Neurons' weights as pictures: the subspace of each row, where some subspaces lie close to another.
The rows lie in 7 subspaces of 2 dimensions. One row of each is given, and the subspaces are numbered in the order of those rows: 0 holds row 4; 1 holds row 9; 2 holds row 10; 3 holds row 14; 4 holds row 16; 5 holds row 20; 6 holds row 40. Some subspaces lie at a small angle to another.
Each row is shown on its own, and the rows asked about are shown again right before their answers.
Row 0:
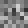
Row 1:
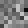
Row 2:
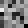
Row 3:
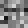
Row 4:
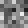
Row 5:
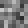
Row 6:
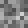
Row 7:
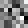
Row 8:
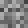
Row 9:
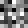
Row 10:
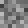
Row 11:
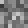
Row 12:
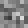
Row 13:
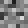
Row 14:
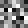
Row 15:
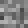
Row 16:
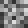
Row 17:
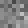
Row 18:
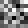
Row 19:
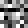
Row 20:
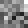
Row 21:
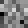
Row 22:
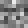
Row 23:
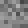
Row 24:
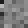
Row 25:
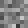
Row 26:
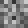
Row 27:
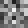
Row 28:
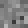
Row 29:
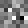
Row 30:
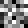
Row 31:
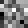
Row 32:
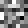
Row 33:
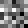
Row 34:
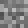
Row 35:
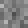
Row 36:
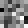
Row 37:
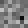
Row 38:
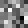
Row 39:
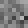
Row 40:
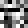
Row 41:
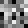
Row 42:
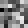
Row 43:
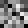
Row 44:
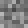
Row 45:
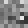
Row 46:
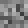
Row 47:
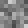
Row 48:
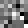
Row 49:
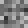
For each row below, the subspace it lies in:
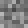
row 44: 0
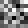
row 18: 4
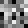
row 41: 0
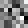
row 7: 3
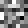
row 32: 6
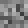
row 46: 2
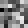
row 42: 6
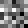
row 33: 1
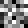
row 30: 4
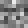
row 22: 3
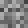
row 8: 6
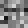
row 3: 3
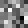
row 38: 3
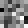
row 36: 1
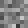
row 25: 6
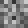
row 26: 4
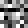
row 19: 6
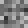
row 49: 3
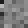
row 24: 2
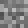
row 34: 1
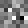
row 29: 3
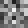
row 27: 4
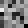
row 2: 0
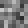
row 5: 6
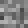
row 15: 1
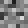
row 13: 6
